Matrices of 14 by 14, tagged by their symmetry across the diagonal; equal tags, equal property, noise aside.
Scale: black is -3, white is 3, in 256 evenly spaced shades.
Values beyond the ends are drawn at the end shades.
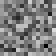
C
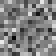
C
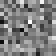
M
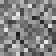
C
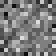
C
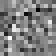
M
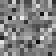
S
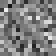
M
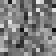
S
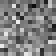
M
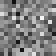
M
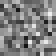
S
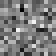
S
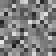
M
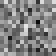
S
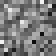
C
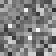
C
